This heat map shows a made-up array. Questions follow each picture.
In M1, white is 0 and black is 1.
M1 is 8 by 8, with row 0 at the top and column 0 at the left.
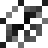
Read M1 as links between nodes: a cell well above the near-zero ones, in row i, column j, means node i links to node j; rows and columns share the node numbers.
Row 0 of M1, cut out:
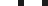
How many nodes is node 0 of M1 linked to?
2
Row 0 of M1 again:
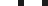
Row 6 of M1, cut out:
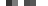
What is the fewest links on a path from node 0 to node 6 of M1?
3
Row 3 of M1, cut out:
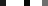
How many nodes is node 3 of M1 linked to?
3
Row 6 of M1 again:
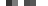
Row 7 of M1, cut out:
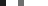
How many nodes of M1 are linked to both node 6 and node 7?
0
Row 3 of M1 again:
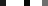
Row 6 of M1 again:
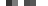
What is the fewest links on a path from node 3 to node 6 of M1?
2
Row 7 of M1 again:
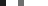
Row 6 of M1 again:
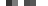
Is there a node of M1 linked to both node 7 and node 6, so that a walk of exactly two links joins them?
no
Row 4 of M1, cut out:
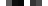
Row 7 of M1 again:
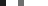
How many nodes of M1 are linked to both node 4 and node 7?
1
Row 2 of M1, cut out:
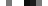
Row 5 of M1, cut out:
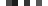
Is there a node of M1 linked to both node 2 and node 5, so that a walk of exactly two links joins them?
yes
